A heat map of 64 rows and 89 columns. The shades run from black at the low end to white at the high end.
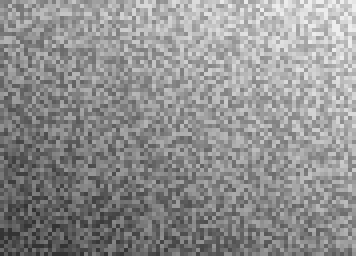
Slope: up to the top right. Stripes: none. Mirror symmetry: none. Ninth with the highest average: top right. Odd rows or columns: none. Ninth with the lowest average: bottom left.
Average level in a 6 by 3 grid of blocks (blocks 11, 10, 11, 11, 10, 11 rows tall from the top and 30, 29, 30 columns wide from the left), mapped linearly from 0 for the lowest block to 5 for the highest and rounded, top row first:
3 4 5 | 2 3 4 | 2 3 4 | 1 2 3 | 1 2 3 | 0 1 2
